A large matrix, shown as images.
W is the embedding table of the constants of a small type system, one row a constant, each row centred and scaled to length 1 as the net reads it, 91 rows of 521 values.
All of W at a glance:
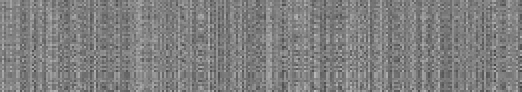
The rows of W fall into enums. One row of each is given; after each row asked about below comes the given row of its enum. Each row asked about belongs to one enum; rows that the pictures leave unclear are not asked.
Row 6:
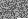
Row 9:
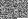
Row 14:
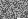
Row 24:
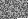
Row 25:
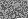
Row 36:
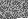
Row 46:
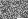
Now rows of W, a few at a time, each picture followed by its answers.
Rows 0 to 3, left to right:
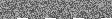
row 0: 6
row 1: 46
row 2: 14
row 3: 25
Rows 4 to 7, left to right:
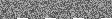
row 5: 46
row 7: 25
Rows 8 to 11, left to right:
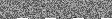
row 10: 25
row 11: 14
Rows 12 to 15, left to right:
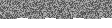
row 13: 6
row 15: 6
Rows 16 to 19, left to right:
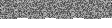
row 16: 9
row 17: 6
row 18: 6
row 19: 24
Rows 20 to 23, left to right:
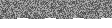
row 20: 14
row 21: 36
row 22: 46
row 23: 6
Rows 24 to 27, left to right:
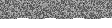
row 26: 24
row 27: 36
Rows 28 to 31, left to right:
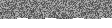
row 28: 6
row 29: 14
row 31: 6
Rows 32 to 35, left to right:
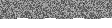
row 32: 14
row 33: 25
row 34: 24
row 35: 36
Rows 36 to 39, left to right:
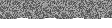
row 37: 25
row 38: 36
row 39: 14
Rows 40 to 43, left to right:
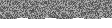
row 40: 36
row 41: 46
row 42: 36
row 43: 6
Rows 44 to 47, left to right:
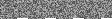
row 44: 9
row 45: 24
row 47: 14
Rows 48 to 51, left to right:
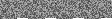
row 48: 14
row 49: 24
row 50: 36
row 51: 25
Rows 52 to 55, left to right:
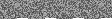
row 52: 25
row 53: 6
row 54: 36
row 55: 25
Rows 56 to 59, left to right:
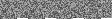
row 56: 14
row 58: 25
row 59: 9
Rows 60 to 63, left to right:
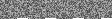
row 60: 24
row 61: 9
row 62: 36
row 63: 14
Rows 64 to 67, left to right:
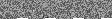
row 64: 36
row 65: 25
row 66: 6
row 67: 14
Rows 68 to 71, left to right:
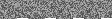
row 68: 25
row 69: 36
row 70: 14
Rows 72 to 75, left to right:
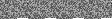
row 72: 24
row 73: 36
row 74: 36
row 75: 24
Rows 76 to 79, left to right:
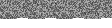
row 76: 36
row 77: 24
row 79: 6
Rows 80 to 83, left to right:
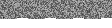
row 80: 25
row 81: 36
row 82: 24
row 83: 14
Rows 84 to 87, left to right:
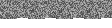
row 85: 46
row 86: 14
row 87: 14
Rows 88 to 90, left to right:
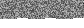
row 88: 6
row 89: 46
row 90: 24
